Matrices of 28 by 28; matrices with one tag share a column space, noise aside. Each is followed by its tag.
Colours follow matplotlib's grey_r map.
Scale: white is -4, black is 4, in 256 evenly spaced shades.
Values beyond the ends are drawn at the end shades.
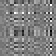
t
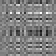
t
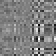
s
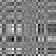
s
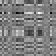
t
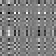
t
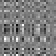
s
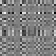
t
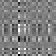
s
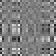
s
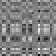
s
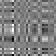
s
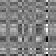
s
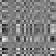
s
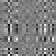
s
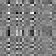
t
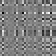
t
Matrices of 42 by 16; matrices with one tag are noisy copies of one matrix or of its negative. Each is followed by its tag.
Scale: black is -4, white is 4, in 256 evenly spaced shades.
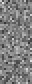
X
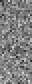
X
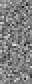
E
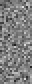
E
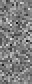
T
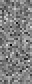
T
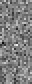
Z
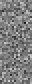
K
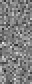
Z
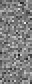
K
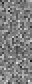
X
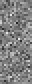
T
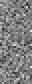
E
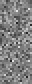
T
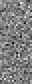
K
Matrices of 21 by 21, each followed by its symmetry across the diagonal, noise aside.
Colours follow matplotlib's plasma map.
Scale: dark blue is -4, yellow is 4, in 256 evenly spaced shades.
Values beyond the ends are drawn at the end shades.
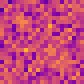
symmetric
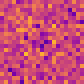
symmetric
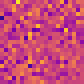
antisymmetric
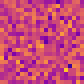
antisymmetric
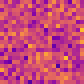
antisymmetric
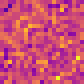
symmetric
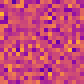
antisymmetric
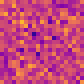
symmetric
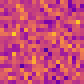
neither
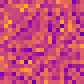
symmetric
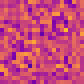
antisymmetric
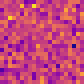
neither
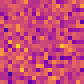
neither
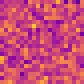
neither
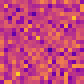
symmetric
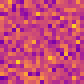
neither
